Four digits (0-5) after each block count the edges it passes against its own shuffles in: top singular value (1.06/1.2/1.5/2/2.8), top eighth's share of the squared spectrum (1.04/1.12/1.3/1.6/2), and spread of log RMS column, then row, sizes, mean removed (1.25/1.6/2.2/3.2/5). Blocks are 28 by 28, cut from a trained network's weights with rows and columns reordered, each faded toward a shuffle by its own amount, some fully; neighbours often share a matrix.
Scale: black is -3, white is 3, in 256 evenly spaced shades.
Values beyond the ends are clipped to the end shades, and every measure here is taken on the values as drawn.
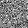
1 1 0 0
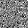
2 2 0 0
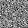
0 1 0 0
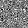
2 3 0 1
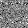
1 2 0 1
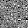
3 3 1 1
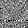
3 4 0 1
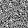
0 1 0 0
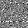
2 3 0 1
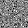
2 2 0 1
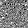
1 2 0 0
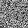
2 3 0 0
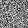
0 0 0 0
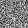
0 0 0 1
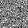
1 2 0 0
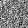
1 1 0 0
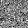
1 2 0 0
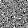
0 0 0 0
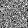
1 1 0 0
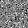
1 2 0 0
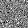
0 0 0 0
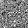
2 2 0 0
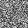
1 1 0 0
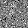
0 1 0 0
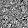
2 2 0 0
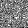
1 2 0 0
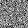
1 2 0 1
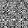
3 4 2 1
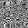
3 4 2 1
